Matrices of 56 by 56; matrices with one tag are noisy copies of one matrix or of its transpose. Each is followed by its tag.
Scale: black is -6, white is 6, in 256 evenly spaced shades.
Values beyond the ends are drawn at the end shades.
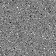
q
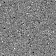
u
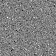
q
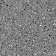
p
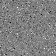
q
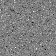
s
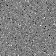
p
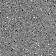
q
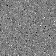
p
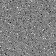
q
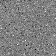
p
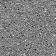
p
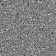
u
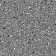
u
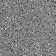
q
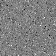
p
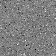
p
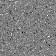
s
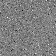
q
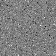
p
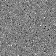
p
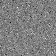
q
